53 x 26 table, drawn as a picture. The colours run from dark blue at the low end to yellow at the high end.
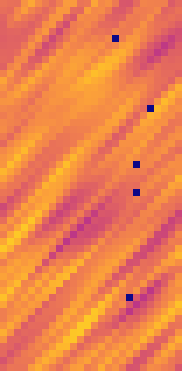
Neither half mirrors the other. The values are skewed, with a long tail toward low values. Overall the values sit about 70% of the way up the scale. Streaks slant up to the right. There are five isolated cells, each far lower than the cells round it.
